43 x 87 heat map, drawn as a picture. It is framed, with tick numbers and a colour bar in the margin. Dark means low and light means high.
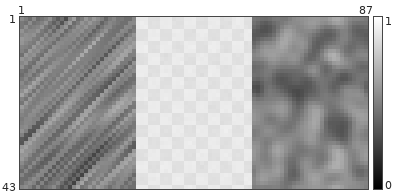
It is made of 1 by 3 panels. Panel 1,1: middling, slanting up to the right. Panel 1,2: very high, checkered, faint in contrast. Panel 1,3: middling, blotchy.
